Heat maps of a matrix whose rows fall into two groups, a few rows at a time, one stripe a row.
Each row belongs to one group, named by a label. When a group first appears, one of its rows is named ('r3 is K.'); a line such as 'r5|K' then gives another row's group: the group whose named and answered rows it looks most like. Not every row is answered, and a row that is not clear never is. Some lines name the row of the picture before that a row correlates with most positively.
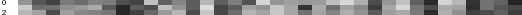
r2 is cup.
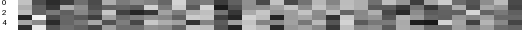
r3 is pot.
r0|cup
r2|pot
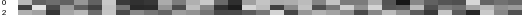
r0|pot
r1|pot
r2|cup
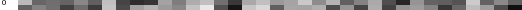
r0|pot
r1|pot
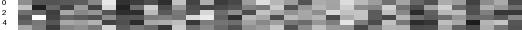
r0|cup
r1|cup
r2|cup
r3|pot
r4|cup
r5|cup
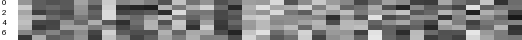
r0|cup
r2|cup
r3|pot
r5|cup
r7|pot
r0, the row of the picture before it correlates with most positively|5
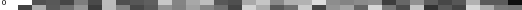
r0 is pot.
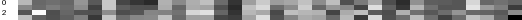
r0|pot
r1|pot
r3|pot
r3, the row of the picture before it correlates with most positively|0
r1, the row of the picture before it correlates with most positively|1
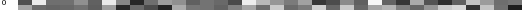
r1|cup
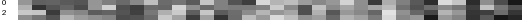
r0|cup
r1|cup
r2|cup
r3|cup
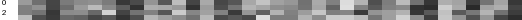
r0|cup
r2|cup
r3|cup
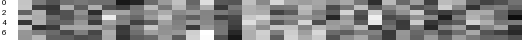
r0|cup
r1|cup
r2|pot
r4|pot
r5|cup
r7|pot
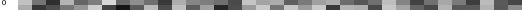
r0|cup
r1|cup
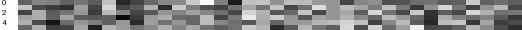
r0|pot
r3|cup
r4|cup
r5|pot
